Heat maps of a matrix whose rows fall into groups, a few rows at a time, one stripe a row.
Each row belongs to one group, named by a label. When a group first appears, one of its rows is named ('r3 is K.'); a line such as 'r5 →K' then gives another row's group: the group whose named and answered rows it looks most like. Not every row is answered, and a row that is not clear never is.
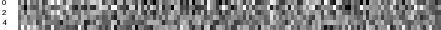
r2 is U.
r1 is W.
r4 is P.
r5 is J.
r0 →U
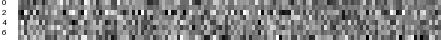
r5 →U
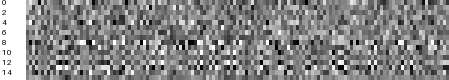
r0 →P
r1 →J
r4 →J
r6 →U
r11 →U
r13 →U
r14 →J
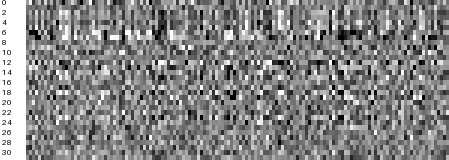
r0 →J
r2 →U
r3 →U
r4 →U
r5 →U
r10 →W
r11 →U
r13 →P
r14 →U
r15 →U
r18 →U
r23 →U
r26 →W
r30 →U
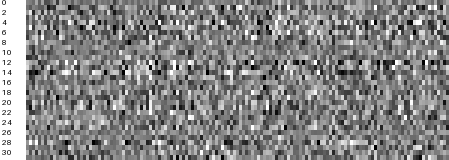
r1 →W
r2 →J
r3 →U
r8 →P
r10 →W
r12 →P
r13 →J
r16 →W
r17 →U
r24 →U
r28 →P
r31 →W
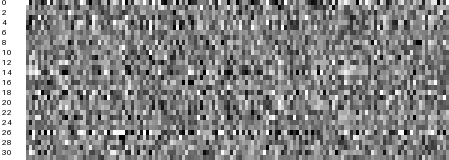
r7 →U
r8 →W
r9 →W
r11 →P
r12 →U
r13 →P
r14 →P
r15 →U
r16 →W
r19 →J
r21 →U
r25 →W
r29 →J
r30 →P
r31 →W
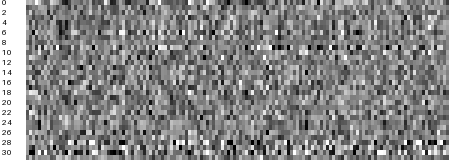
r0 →P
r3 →W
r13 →J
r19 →P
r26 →J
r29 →W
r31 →U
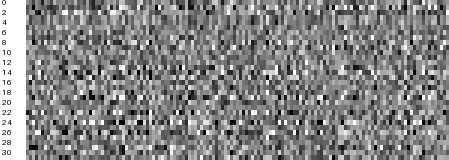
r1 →W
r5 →U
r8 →J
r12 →P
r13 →W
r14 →P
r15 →J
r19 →W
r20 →P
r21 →W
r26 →P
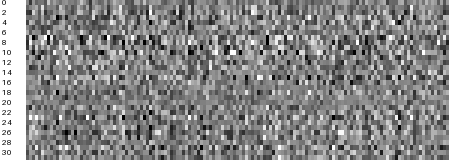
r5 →W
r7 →J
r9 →U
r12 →U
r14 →W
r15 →U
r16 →P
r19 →P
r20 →J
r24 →U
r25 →P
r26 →P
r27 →P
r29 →U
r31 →U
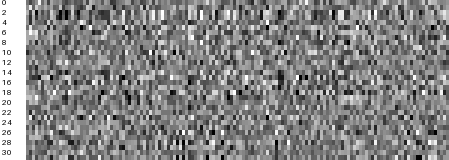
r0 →P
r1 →J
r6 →P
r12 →U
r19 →P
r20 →P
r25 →U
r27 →P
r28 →W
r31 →W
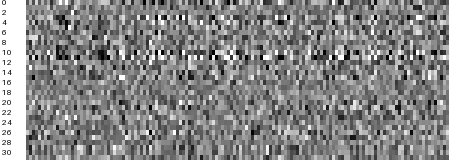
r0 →U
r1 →W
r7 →P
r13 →J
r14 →W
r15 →W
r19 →U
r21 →P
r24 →W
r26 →J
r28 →P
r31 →U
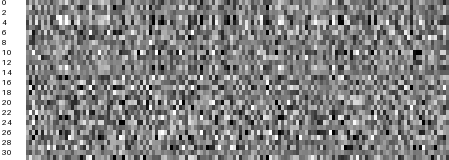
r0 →U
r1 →J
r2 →J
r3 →U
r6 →J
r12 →W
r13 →U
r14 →U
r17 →J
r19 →P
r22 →J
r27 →W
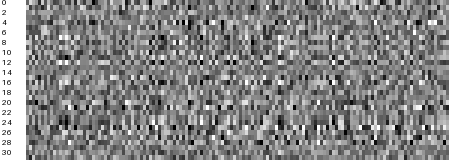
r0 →P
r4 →W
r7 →U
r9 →U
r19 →J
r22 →J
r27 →W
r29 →J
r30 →U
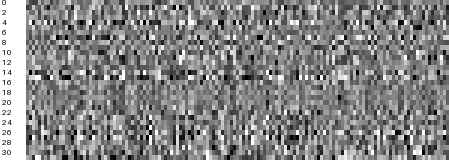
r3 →P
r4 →J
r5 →W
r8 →U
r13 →P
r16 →U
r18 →J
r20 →J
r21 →J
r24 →P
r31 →P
